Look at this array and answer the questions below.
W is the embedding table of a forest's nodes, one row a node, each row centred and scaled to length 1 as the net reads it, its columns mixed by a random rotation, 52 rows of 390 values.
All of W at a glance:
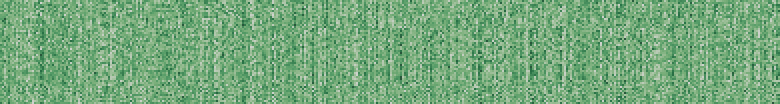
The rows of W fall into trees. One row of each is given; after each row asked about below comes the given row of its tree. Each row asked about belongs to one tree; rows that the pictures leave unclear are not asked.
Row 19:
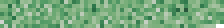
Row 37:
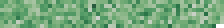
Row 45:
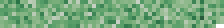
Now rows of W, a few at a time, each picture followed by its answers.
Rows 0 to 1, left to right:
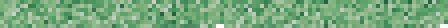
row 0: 19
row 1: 19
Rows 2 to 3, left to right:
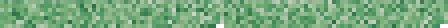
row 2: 37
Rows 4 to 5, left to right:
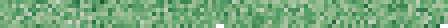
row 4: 19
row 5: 37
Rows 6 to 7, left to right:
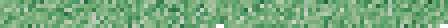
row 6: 19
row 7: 19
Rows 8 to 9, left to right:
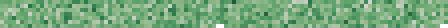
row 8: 19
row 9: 45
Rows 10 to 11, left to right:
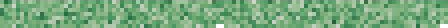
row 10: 45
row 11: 45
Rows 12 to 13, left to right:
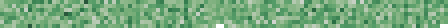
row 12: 19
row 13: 45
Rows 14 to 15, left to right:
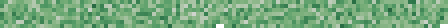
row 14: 37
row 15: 37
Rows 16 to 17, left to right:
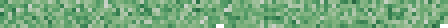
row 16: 37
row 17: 37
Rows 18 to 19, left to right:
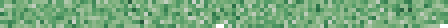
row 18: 37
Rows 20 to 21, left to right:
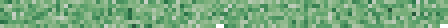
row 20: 45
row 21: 37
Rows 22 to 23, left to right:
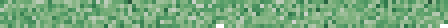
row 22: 37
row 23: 19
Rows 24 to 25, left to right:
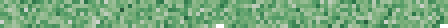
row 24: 19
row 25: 37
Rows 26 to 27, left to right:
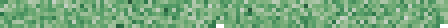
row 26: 37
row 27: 37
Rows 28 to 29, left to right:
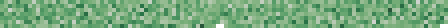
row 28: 37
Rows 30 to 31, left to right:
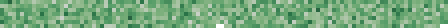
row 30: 45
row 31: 19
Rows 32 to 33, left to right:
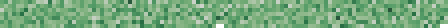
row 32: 37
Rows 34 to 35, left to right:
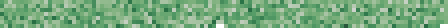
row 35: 37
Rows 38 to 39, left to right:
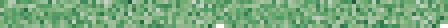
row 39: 37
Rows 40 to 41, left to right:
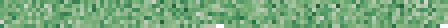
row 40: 19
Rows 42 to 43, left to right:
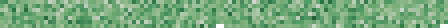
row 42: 37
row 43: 45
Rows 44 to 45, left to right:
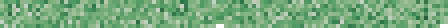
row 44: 19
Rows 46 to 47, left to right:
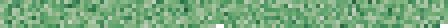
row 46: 19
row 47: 37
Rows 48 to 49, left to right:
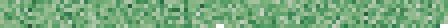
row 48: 19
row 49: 37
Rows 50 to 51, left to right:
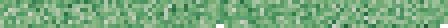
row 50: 19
